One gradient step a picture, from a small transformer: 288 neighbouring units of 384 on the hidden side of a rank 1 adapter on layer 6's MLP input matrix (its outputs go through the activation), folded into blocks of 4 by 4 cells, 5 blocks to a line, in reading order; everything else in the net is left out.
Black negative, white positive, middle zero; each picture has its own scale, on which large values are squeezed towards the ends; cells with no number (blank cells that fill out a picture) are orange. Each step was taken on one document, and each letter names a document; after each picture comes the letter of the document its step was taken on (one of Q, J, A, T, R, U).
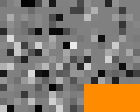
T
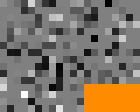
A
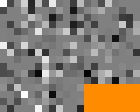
A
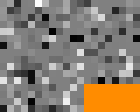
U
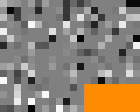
U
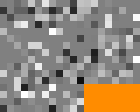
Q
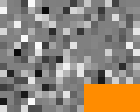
A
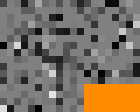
A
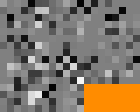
Q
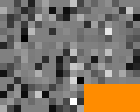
Q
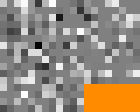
T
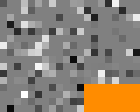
T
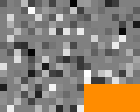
A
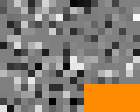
Q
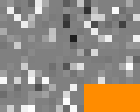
U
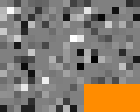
U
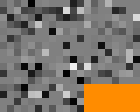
Q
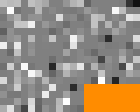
U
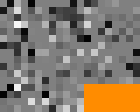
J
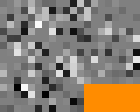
Q
